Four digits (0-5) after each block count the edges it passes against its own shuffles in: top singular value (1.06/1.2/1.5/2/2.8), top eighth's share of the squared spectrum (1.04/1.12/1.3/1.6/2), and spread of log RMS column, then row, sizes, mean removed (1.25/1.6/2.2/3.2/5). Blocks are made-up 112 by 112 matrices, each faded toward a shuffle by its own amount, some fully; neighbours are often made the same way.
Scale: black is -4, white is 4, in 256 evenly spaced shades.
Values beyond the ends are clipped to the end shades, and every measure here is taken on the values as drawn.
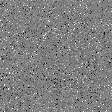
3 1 0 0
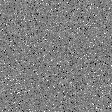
0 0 0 0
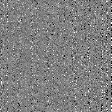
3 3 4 0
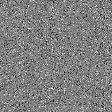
0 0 2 0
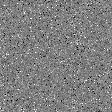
0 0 1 0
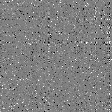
4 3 1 1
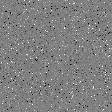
3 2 0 0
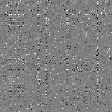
5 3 2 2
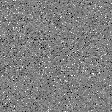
3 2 0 1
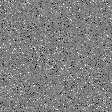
1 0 0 0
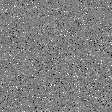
1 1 0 0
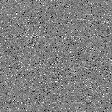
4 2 0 2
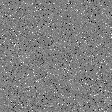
1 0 0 0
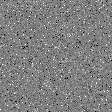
0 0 0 0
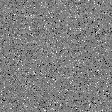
3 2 0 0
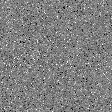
0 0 0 0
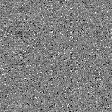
4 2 1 1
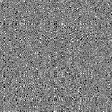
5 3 2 2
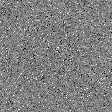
2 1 0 0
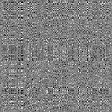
5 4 3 3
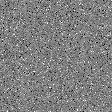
0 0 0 0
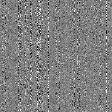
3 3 4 0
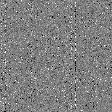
2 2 2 0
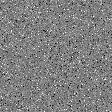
0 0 0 0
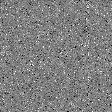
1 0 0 0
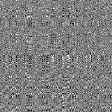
5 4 3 3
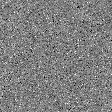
1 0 0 0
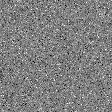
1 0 0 0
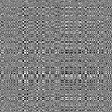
5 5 4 4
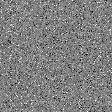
0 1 1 0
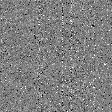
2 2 2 0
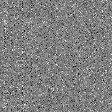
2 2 2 0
